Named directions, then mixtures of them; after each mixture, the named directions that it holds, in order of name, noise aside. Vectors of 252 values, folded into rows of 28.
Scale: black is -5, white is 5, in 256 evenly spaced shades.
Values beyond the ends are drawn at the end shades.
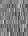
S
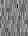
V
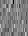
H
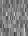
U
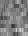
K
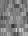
K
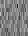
V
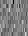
H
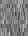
S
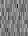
V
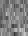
K, U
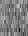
K, S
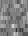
K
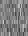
S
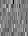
H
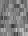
K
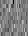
H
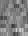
K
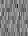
V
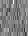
H, U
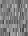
K, S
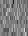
H, U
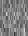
U
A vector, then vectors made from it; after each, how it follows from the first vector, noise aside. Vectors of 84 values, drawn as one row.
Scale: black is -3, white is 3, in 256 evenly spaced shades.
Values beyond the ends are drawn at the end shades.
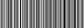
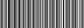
reversed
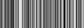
sign-scrambled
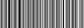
reversed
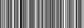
sign-scrambled
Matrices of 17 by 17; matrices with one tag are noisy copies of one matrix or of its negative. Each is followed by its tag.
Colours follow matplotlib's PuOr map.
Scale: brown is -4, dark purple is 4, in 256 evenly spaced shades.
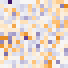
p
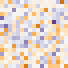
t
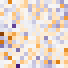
p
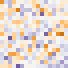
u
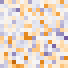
u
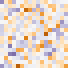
u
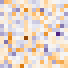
u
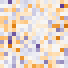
p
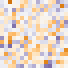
p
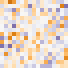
p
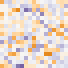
u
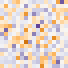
t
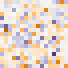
t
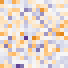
u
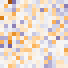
p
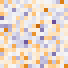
t
